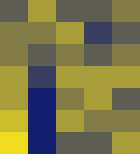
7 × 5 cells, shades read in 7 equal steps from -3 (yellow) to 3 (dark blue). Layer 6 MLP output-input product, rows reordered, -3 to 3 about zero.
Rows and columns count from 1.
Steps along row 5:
up down down up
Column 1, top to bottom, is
1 0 0 -1 -1 -2 -3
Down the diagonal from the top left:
1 0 0 -1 1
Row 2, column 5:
1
